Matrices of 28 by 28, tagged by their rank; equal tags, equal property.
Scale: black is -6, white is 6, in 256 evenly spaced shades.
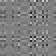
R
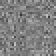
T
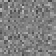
T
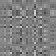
R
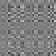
R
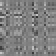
R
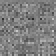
T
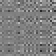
R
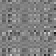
R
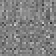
T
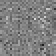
T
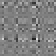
R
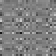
R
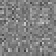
T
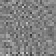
T
